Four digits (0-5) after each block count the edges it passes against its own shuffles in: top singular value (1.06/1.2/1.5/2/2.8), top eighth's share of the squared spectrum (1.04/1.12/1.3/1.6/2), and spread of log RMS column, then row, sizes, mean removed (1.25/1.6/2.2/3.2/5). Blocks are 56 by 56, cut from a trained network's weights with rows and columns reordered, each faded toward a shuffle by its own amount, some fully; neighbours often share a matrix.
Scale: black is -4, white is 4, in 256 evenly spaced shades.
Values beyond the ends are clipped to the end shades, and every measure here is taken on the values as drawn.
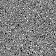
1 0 0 0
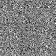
2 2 0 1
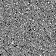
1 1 0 0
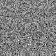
2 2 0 1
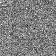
0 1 0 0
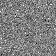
0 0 0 0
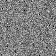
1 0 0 0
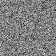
0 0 0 0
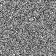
0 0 0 0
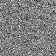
2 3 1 0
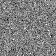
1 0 0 0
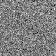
1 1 0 0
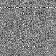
3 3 0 2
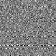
4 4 0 3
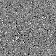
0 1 0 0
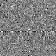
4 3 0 2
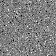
1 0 0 0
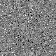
2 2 1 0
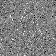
1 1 0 0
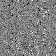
2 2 1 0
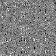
3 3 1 1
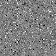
2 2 1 1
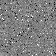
2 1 0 0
